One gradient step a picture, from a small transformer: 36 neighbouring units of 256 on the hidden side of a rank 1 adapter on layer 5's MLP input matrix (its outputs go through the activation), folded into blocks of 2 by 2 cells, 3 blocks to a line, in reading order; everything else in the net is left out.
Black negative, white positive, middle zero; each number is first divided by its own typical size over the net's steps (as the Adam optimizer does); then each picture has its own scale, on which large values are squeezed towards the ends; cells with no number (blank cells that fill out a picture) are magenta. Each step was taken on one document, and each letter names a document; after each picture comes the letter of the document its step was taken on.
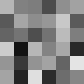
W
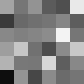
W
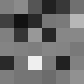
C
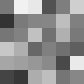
W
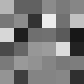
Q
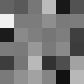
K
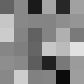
K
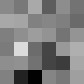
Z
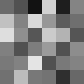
K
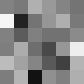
Z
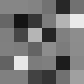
C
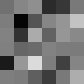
C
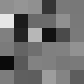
C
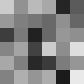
K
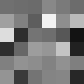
Q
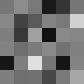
C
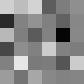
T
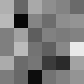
Z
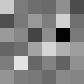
T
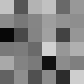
K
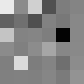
T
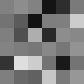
C
